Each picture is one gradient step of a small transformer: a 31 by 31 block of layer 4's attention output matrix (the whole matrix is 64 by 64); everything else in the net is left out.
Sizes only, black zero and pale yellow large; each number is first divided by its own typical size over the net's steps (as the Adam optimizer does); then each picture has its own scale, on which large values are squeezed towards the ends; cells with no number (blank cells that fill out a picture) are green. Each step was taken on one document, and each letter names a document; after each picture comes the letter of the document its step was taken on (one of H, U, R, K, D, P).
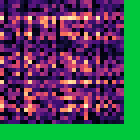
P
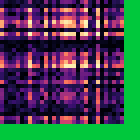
P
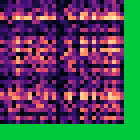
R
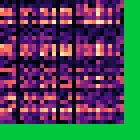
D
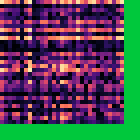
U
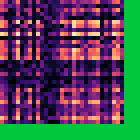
R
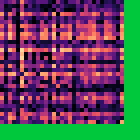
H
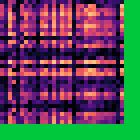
H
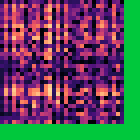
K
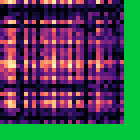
D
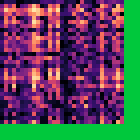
K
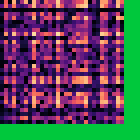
K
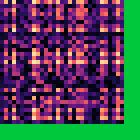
K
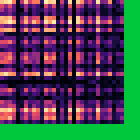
D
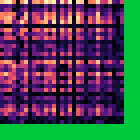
D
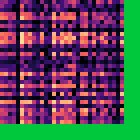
H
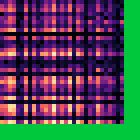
D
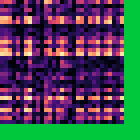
U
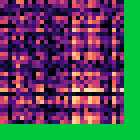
R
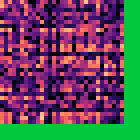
H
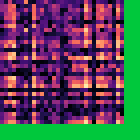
K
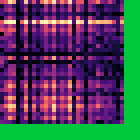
D
